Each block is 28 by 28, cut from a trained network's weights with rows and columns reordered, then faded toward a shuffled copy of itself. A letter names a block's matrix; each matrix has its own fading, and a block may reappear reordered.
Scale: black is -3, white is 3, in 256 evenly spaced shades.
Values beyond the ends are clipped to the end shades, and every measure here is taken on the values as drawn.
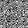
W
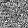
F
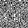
W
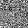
F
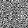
W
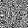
W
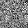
W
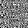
W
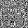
W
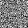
F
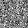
F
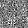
W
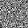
W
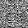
W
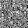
W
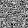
F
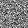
F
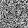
F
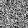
F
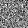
F
